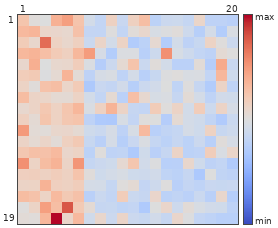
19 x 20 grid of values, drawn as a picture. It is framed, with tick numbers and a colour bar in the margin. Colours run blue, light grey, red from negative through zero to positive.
On average the colour sits 50% of the way up the scale. A vertical seam about 30% of the way across splits the table, and the left part is higher. There are no regular stripes. The bottom right is the ninth with the lowest average.
